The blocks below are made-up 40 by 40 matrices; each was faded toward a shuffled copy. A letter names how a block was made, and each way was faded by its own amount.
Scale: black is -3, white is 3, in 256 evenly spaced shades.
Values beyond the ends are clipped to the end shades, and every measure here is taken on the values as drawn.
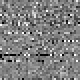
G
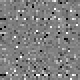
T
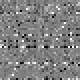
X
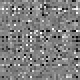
X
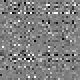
X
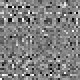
X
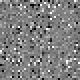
T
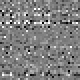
X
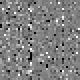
T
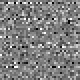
G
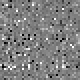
T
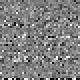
G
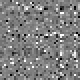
T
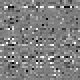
X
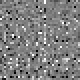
T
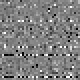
X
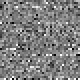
G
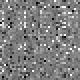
T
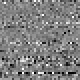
G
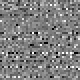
G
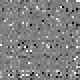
T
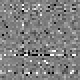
X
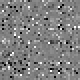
T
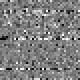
G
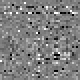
X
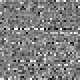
G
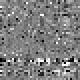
X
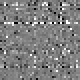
X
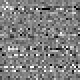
G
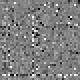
T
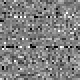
G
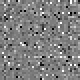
T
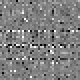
X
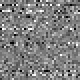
G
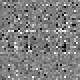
T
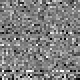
G
